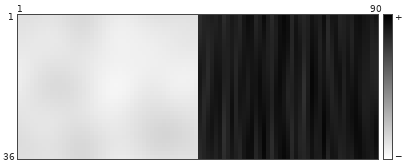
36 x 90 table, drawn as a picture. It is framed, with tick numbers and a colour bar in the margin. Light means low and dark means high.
It is made of 1 by 2 panels. Panel 1,1: very low, smooth, faint in contrast. Panel 1,2: very high, streaked downward, faint in contrast.
